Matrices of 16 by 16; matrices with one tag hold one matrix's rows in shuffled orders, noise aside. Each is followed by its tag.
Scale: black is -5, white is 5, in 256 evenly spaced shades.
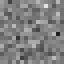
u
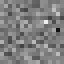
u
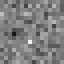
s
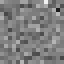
u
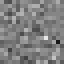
u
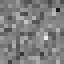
u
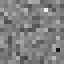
u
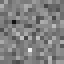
s
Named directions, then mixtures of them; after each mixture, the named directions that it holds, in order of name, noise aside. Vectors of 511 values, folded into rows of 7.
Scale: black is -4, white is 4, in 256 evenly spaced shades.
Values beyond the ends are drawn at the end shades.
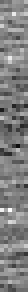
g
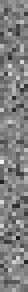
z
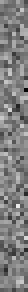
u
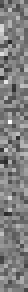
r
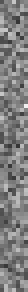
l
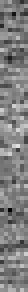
g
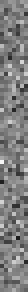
z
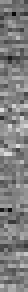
g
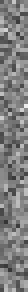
l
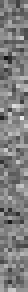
g, r, u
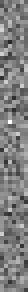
r, z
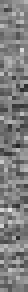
g, z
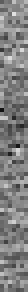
g, l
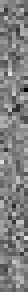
u, z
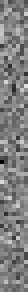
r, z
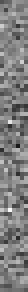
g, r, z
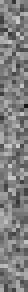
l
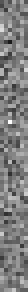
l, r, z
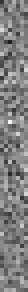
l, r, z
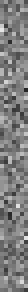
l, r, u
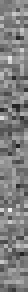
g, u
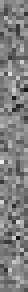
u, z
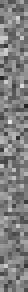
l, r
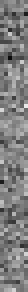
g, l, z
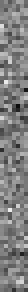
g, r, u
